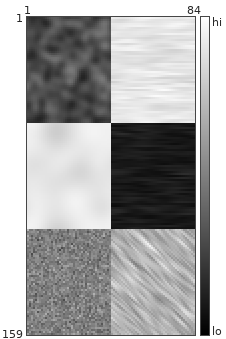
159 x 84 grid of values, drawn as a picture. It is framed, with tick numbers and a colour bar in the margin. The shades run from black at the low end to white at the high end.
It is made of 3 by 2 panels. Panel 1,1: low, blotchy. Panel 1,2: very high, streaked across, faint in contrast. Panel 2,1: very high, smooth, faint in contrast. Panel 2,2: very low, streaked across, faint in contrast. Panel 3,1: middling, fine-grained. Panel 3,2: high, slanting down to the right.
